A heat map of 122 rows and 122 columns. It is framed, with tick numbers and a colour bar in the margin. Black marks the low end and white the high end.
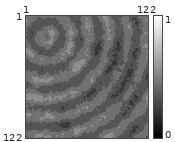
Ninth with the lowest average: middle right. Average level on the scale: 40%. Odd rows or columns: none. Rings: centred on the top left.
